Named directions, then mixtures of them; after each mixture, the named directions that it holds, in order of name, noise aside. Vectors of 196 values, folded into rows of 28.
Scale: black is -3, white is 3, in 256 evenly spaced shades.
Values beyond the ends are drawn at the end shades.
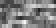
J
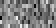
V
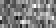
J, V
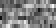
J, V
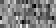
J, V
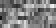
J, V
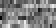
J, V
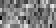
J, V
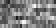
J, V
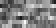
J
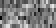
J, V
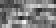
J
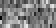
J, V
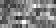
J, V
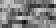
J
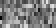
J, V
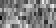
J, V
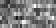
J, V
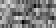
J, V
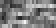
J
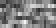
J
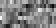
J, V
